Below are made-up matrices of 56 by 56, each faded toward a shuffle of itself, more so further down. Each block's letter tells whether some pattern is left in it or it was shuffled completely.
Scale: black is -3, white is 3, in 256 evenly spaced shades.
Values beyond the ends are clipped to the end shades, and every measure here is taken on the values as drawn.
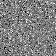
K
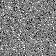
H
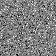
H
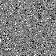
K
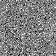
K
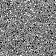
H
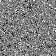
K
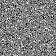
H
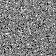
H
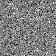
H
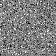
K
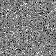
K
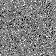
K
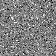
K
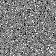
H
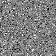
H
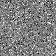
K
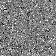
H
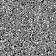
K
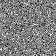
H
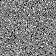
H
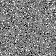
H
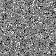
K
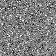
H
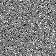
H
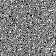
K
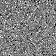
H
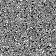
H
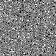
H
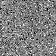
K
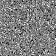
K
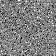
H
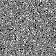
K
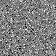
H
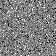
H
